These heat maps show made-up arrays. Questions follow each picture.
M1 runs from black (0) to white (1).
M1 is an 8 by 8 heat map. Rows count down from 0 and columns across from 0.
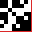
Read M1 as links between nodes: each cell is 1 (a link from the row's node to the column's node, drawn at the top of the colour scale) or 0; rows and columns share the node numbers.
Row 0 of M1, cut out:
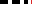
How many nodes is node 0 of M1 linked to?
3
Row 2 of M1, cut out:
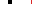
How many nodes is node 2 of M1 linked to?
7
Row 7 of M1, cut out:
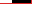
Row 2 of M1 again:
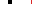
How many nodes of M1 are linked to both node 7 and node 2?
2
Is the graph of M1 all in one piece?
yes
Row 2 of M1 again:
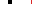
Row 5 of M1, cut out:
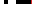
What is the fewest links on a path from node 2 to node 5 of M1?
1
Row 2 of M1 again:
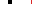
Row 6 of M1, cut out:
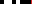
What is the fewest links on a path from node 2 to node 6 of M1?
1
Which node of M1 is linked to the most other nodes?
node 2
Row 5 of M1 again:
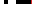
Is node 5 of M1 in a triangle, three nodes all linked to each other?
yes
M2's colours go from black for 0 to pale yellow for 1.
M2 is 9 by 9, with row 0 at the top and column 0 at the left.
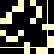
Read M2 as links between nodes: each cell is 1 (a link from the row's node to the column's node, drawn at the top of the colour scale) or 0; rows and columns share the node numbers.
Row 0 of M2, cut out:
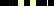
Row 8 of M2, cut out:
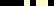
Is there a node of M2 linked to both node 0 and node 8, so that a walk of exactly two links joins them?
no
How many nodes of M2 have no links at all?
0
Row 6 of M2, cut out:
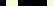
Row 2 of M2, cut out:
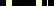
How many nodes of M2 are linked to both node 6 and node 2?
1
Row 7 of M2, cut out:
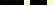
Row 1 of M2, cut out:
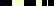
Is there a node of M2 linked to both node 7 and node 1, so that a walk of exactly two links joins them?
no
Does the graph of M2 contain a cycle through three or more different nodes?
yes
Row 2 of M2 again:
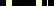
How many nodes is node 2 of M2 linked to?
2
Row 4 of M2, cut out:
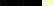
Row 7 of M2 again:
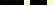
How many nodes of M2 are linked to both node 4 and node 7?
1
